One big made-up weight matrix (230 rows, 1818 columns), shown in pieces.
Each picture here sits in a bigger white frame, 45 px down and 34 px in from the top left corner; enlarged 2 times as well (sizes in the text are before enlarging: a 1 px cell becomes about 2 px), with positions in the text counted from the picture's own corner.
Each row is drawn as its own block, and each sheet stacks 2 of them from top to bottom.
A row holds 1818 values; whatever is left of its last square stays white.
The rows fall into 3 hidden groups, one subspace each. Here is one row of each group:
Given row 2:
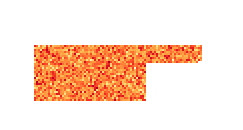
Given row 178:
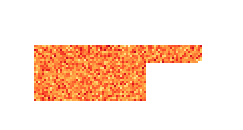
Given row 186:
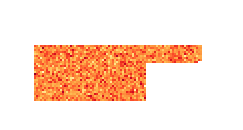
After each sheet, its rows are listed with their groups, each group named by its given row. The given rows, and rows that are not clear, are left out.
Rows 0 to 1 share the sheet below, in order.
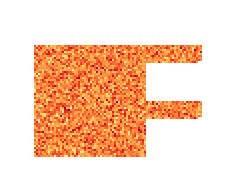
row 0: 178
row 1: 186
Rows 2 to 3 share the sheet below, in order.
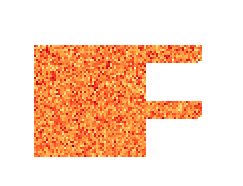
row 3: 178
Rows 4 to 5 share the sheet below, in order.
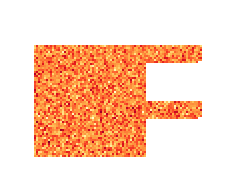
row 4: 178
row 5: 186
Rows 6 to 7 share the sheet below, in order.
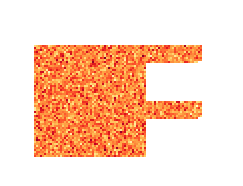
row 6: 186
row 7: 2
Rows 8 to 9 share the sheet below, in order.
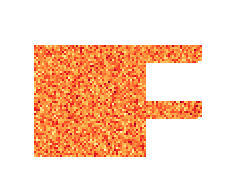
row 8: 178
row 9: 2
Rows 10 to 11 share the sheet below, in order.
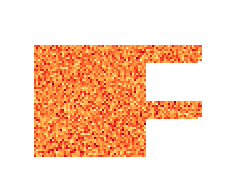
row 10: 186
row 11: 186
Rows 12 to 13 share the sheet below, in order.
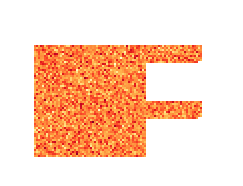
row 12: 186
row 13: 178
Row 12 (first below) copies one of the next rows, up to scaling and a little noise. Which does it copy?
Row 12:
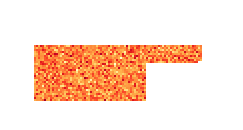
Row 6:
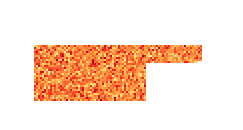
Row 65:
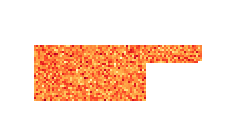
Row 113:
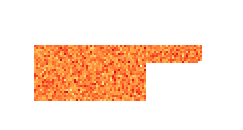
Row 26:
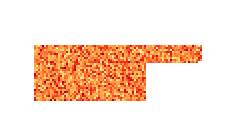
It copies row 65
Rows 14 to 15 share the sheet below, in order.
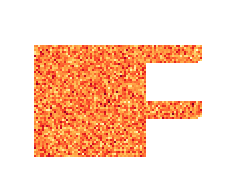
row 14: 2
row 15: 178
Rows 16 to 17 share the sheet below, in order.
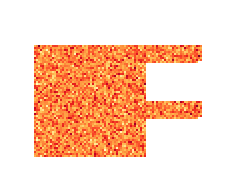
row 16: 2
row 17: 2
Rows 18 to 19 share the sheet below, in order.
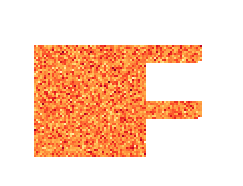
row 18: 178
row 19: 186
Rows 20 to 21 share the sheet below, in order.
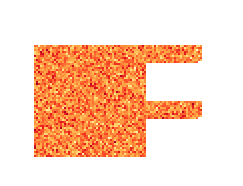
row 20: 2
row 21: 178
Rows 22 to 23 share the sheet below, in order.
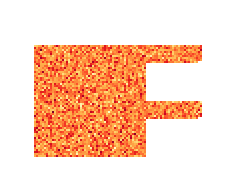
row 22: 186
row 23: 178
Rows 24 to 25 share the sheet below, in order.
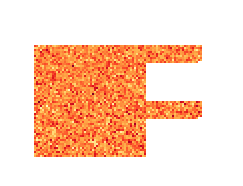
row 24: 2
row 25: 2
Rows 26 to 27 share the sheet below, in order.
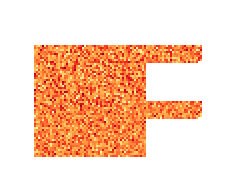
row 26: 186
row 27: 178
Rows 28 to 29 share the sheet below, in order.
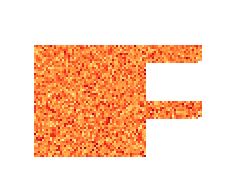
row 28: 186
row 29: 2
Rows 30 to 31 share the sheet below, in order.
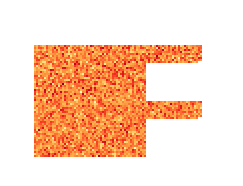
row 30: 186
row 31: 178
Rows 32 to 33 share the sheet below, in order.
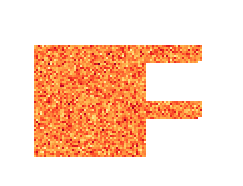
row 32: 186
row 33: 186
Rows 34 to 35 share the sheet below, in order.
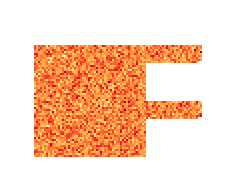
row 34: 178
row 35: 178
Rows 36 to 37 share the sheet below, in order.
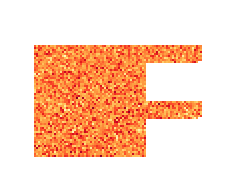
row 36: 178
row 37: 186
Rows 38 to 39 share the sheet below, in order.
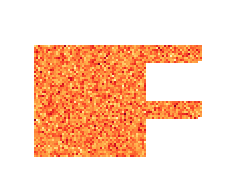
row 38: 186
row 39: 186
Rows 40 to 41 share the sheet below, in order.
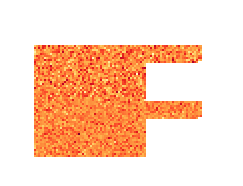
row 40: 2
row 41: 178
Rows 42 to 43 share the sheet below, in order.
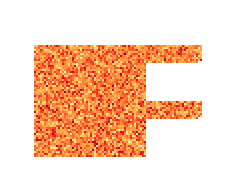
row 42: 178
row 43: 2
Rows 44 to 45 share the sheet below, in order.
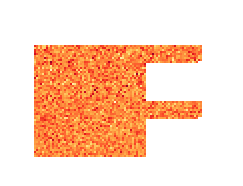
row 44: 2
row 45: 186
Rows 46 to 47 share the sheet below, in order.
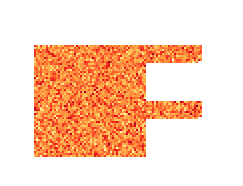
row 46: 2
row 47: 2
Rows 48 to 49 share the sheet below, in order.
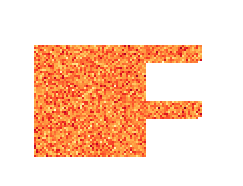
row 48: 178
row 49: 178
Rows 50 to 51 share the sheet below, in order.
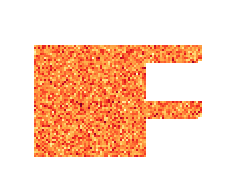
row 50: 2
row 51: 178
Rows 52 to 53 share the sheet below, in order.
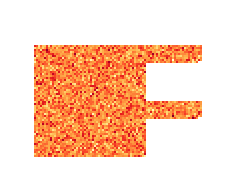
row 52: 2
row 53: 2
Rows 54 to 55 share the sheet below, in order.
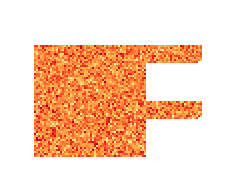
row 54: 186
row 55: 2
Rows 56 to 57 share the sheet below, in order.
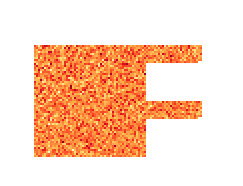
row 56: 186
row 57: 186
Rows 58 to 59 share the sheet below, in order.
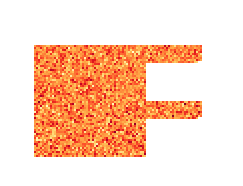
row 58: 186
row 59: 2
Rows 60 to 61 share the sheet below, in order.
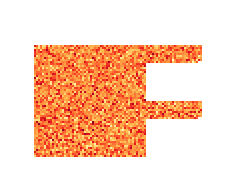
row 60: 2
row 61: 186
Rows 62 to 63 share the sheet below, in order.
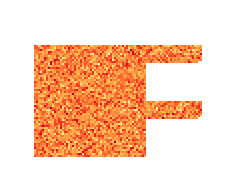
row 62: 186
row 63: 178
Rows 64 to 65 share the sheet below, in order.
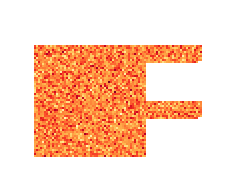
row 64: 178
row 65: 186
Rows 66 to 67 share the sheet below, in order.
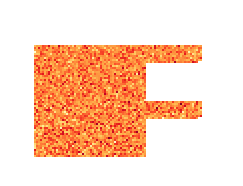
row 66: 2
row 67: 178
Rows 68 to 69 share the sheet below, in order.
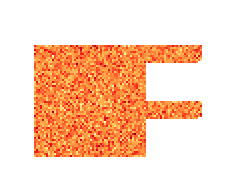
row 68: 178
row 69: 178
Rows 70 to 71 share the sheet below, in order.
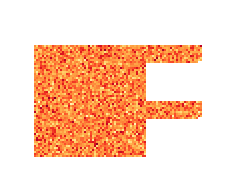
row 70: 178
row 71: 2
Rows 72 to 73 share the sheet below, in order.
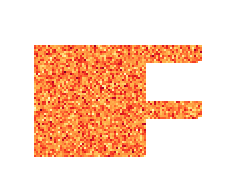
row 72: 178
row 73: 2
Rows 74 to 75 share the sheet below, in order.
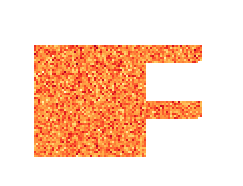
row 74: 178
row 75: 186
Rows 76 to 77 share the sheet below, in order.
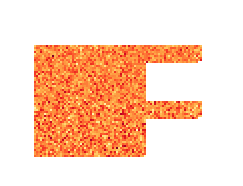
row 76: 178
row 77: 2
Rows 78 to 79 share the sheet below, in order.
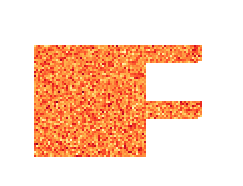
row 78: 186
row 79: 186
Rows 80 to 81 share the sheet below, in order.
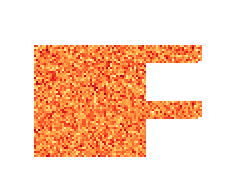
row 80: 2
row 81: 178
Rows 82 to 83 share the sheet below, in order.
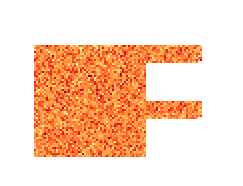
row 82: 178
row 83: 178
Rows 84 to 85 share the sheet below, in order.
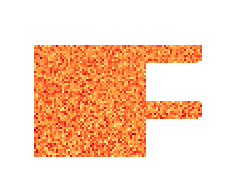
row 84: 186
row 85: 178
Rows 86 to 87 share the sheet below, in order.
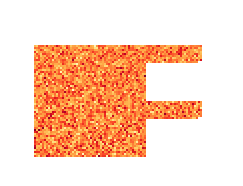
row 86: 178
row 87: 178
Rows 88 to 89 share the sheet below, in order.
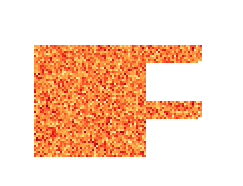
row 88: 178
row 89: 2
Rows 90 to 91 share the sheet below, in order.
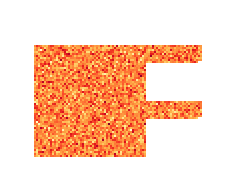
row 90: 186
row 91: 186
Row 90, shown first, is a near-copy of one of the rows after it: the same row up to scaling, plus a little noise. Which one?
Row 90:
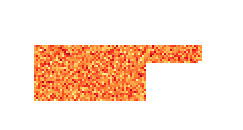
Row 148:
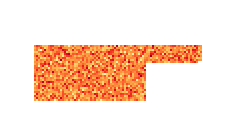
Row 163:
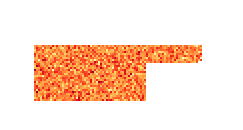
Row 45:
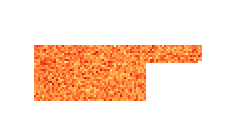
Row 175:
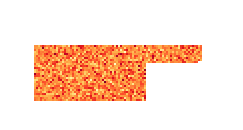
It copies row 148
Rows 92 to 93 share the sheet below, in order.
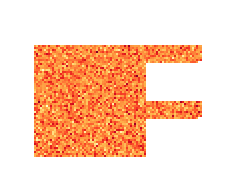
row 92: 178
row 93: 2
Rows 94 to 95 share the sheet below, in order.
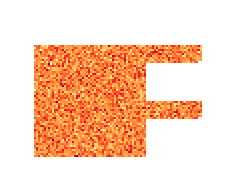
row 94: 186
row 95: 186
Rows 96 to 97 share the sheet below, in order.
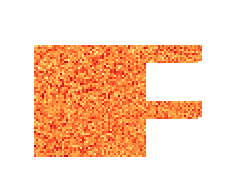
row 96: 186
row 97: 186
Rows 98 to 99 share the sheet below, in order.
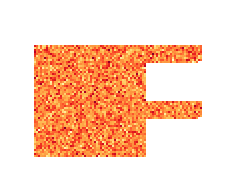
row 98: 2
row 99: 178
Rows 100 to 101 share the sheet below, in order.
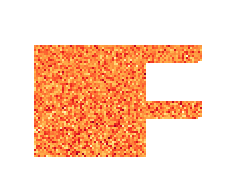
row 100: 186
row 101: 178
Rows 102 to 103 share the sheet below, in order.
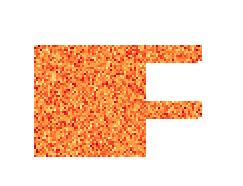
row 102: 2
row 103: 178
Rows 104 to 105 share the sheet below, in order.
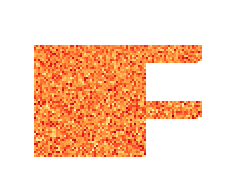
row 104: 186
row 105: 2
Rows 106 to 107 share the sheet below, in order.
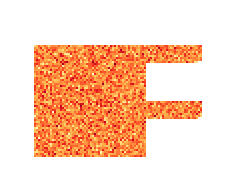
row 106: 186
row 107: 178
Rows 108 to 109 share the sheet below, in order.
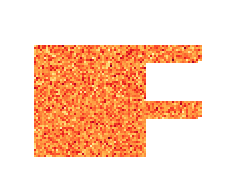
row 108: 2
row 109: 178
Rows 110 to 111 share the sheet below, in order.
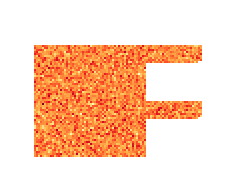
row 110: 186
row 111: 186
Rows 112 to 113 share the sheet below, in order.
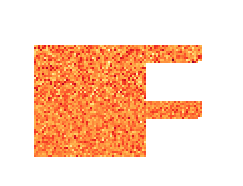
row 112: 2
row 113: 186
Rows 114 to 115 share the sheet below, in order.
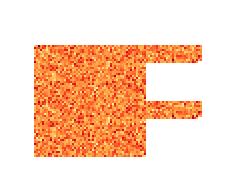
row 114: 2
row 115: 2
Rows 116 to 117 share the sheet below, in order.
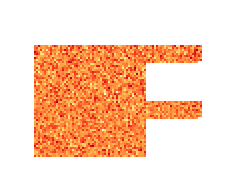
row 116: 2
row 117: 186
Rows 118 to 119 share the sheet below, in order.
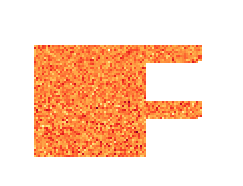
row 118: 2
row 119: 178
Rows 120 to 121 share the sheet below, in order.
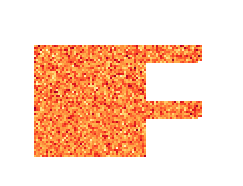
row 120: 2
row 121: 2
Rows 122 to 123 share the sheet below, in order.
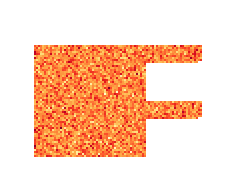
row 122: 2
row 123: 178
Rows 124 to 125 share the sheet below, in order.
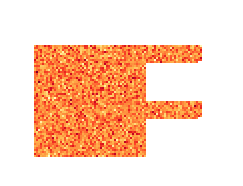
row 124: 178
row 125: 178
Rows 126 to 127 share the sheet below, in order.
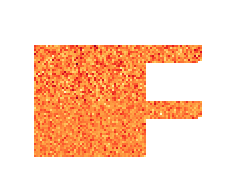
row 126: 178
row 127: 2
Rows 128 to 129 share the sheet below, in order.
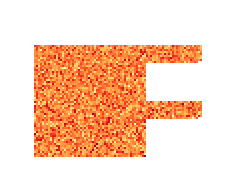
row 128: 186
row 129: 2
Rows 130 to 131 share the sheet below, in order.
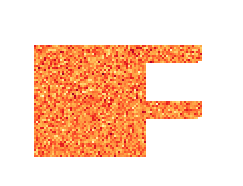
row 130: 186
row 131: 186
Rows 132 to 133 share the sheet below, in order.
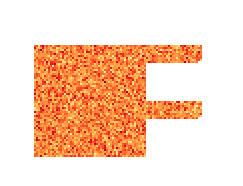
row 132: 186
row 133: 2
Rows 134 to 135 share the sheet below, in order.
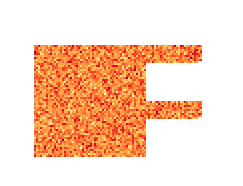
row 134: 2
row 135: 186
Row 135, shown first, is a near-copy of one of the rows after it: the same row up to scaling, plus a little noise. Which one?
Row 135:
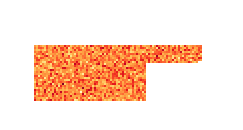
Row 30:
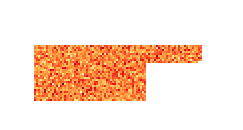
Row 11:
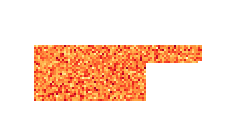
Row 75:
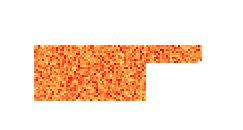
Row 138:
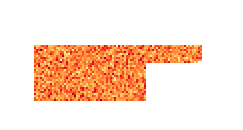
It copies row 30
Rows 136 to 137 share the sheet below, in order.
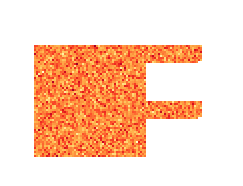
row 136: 178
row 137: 178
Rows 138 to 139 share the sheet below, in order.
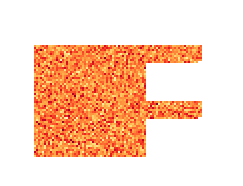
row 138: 186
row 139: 186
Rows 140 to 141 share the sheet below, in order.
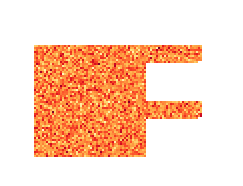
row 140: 186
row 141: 178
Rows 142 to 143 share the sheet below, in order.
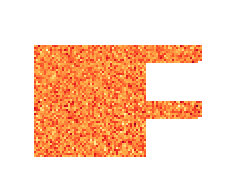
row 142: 2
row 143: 2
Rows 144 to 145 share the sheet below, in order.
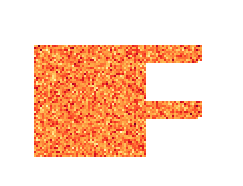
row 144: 2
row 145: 2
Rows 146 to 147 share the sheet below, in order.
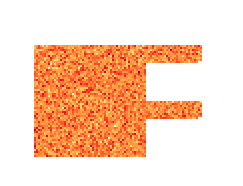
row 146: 186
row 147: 178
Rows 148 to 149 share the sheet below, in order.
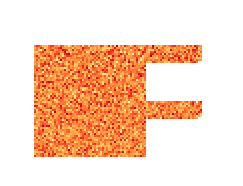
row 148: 186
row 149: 178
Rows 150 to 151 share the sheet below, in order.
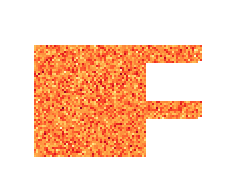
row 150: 178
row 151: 178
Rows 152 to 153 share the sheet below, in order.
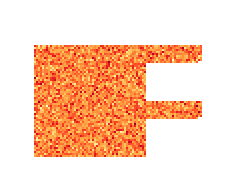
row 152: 2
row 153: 2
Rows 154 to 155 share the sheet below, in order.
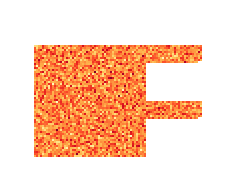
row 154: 186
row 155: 186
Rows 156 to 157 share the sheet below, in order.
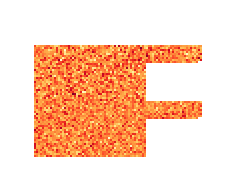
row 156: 186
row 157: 178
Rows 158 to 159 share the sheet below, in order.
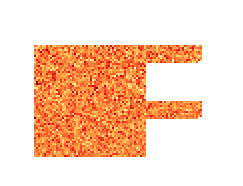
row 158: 2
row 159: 186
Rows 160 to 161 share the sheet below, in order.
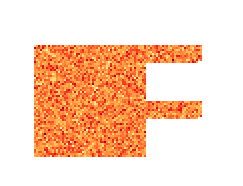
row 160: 2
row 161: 178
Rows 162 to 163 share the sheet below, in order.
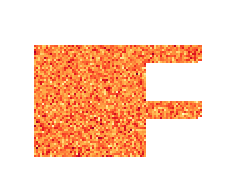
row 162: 2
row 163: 186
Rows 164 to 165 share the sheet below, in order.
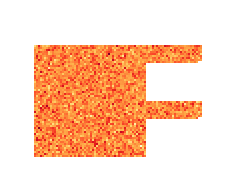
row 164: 186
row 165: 2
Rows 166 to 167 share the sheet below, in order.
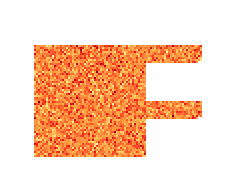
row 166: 178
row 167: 2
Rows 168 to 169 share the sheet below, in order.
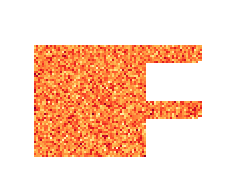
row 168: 178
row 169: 2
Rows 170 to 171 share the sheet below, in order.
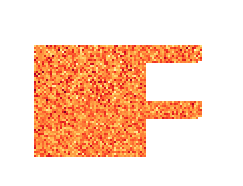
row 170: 178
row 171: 178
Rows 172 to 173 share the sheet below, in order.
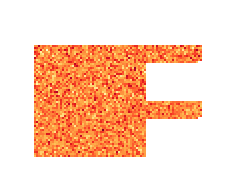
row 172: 2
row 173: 186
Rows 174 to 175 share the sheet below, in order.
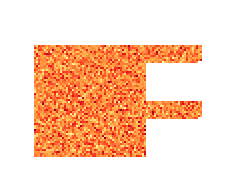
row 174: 178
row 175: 186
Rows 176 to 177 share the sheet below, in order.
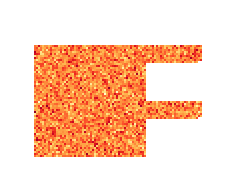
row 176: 2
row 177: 2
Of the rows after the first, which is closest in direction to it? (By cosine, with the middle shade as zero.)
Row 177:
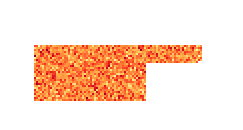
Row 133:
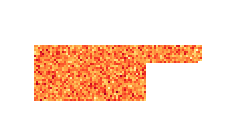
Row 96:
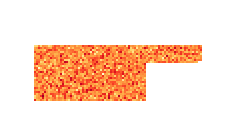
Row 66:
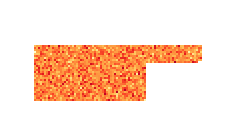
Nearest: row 133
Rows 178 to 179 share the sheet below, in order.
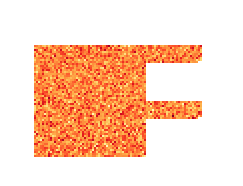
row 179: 2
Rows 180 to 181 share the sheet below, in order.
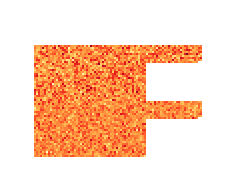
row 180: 186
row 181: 2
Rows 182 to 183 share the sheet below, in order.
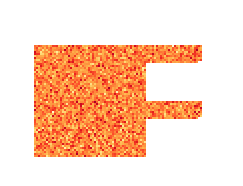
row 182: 2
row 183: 178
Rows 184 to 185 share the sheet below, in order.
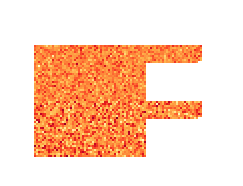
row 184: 178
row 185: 186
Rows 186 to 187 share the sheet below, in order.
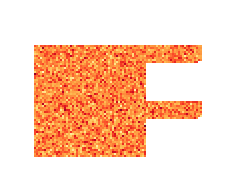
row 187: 186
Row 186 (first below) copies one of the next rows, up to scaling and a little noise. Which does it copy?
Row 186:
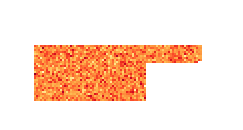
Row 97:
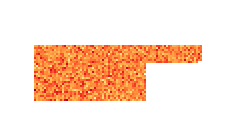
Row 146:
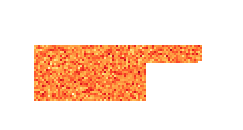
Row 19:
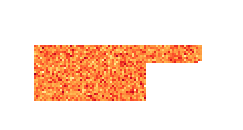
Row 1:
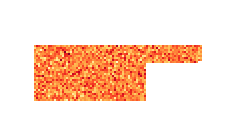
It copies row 19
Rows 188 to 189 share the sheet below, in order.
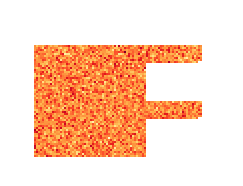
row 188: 186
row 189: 178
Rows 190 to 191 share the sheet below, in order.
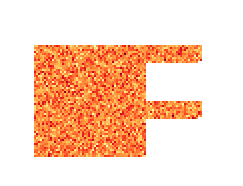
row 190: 178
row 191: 2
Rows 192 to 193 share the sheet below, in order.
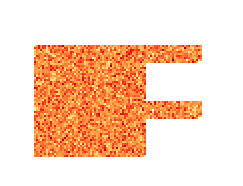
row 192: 2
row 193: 2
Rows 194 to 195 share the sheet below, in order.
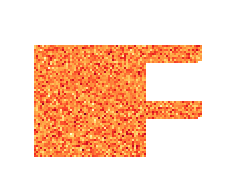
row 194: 186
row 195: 186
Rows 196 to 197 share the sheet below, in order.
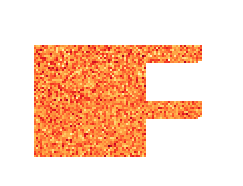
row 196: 186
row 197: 186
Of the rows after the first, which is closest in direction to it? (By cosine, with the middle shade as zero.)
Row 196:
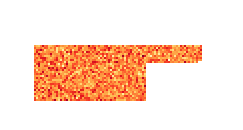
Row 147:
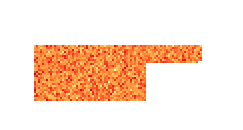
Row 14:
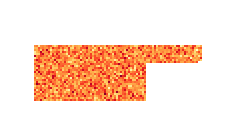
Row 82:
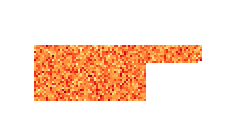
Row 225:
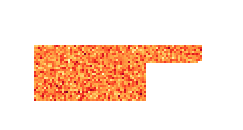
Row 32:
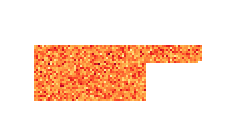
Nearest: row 225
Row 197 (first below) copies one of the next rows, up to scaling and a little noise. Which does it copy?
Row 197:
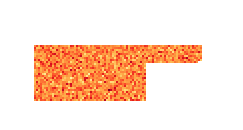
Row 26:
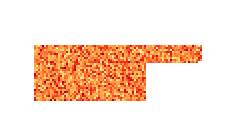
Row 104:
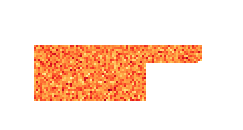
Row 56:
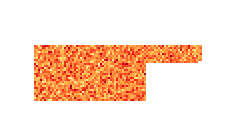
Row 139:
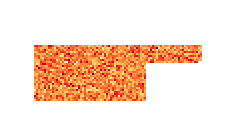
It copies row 104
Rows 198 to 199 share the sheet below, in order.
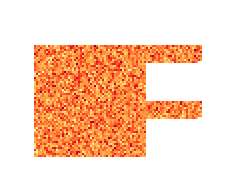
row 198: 178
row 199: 178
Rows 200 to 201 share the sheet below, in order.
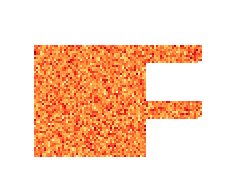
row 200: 2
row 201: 186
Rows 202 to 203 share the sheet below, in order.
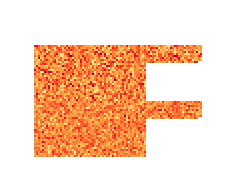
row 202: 186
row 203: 186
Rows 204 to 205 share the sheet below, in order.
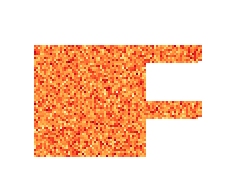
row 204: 2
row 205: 178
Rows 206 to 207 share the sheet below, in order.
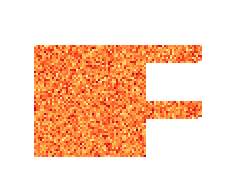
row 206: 186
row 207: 2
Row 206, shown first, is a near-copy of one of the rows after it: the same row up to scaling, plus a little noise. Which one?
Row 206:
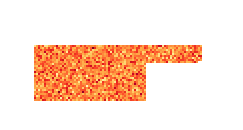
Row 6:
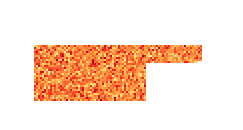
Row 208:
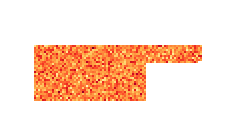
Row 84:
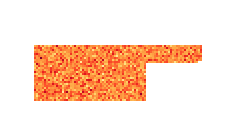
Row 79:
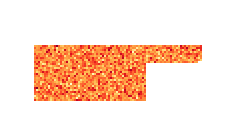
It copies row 208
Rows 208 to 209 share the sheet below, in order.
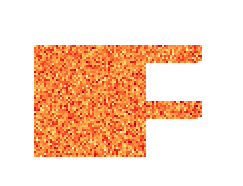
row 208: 186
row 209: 2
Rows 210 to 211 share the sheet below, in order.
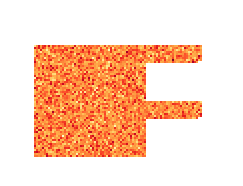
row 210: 2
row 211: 178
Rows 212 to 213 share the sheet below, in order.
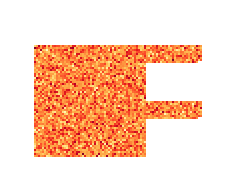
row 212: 2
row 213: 178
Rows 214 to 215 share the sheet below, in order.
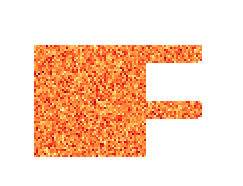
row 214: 178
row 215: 178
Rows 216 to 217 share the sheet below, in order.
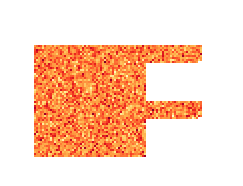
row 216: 186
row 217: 2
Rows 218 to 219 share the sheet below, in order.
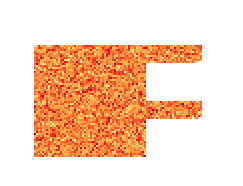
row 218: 186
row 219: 2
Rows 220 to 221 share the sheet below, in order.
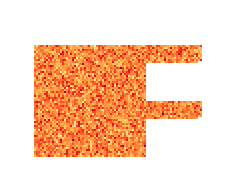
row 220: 178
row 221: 186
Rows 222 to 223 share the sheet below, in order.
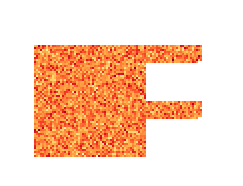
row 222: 2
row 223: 178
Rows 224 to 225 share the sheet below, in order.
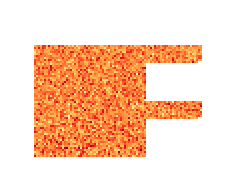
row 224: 2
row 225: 186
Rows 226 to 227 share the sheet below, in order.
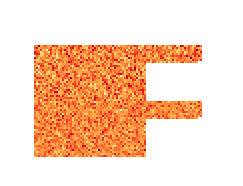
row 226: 2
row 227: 186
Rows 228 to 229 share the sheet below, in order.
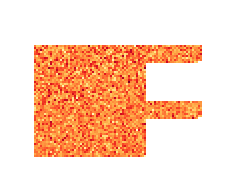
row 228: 186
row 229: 2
